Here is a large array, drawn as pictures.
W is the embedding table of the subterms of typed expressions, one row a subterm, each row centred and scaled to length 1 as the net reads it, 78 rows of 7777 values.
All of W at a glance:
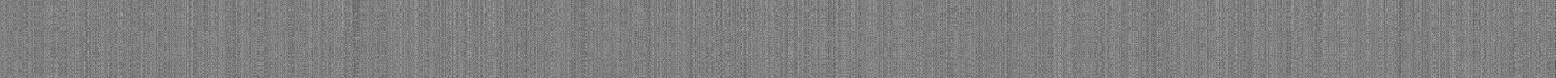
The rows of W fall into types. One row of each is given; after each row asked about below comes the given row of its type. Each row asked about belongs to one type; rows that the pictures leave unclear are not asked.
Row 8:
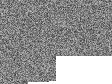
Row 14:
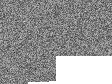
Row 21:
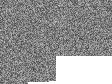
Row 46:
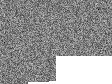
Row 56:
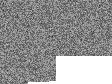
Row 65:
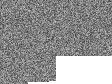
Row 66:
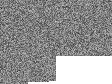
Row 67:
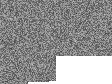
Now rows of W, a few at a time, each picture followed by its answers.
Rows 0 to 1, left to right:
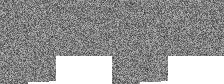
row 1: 56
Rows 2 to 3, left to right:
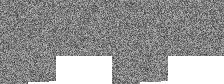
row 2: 67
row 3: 56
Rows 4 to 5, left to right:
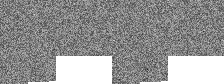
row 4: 66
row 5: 21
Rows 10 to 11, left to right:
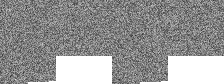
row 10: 21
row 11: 21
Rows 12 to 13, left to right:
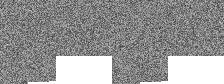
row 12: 8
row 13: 14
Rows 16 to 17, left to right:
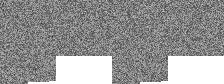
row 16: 56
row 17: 67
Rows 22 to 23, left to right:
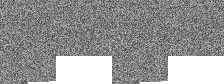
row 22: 8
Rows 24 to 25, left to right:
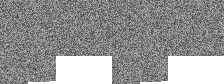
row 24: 56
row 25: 66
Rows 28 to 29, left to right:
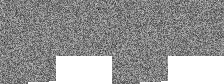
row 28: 46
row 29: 56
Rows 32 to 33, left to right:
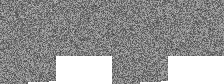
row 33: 66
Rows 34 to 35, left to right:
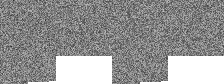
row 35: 67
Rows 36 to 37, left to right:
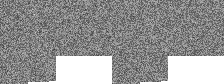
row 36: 66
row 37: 65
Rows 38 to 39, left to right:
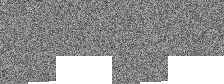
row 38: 14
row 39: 65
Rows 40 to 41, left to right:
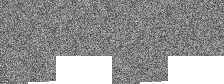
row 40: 21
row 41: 14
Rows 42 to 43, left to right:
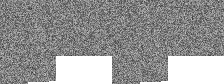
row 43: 66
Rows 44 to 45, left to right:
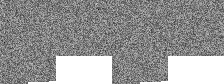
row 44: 46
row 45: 66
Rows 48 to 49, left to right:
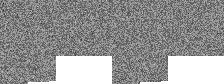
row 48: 56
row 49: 67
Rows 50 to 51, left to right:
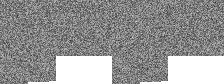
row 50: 56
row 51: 14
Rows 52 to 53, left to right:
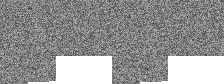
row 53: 56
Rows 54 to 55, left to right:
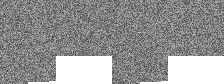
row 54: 65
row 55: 21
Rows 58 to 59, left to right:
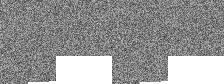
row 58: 14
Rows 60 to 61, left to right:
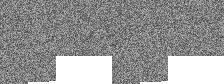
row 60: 65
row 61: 66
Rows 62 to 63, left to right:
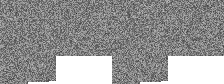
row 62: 67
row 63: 67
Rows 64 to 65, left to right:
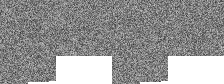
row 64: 67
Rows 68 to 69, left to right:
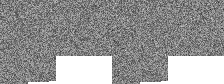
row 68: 67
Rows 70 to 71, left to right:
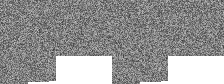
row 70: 66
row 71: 56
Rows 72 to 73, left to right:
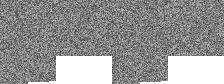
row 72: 67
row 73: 66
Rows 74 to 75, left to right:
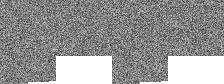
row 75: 8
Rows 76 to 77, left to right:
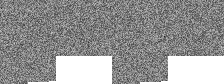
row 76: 8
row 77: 65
